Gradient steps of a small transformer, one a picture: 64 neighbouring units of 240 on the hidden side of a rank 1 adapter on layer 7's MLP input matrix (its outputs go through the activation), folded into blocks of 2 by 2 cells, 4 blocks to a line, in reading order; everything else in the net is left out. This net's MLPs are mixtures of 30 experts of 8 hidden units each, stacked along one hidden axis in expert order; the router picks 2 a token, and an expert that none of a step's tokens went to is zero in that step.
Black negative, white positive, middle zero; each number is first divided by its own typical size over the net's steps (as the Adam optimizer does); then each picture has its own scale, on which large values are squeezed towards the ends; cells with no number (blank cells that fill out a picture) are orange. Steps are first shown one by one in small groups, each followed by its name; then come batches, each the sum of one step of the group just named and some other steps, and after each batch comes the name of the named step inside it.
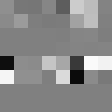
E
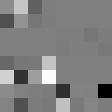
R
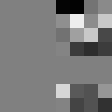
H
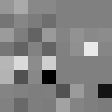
R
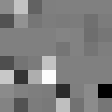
R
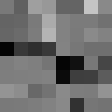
H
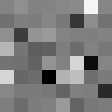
R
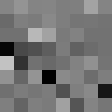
R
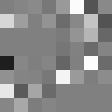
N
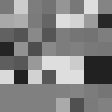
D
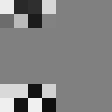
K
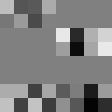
K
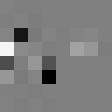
K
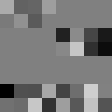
K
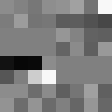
K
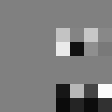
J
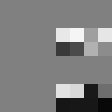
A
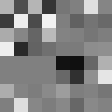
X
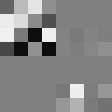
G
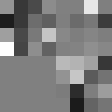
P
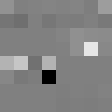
J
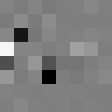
X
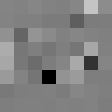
G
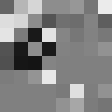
G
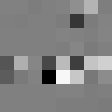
A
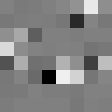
P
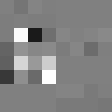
A
